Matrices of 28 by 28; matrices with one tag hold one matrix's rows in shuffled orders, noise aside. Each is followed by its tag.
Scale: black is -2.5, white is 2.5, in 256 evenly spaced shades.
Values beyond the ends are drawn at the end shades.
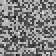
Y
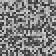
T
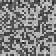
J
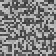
Y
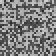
T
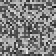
T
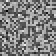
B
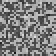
J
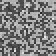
J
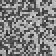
J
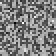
B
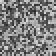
J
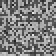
T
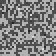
T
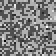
J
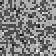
J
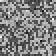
T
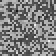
Y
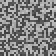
B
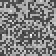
T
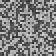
B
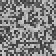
T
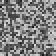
J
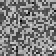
B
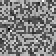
T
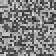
Y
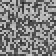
B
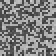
J
